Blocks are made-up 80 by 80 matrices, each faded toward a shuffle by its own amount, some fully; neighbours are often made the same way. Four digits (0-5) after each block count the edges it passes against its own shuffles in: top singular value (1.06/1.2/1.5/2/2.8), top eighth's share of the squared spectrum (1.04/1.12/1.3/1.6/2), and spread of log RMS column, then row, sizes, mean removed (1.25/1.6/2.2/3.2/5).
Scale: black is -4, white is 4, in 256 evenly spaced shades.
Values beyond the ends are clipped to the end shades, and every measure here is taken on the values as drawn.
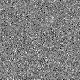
3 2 0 1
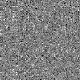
4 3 2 1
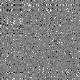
4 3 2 2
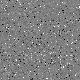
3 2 0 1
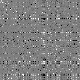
5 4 2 3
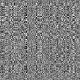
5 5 3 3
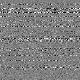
3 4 0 4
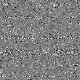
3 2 0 3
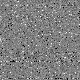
2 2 0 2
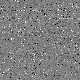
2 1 0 1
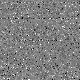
2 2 0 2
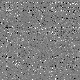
2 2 1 2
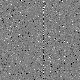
3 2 1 0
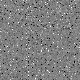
1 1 1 0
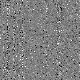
2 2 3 0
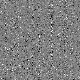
1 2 2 0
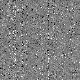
2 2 2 0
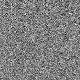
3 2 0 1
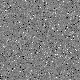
1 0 0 0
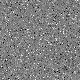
0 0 0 0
